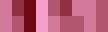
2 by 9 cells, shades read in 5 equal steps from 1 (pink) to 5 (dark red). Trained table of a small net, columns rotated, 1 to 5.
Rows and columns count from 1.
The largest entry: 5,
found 2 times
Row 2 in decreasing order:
5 3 3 3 3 2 2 2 1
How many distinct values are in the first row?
5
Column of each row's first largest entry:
3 3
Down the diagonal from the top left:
2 3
